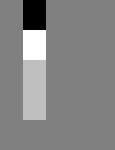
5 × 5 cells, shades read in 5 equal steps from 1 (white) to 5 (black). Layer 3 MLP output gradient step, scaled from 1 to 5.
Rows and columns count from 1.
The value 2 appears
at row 3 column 2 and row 4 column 2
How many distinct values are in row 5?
1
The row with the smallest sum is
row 2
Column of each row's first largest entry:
2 1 1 1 1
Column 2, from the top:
5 1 2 2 3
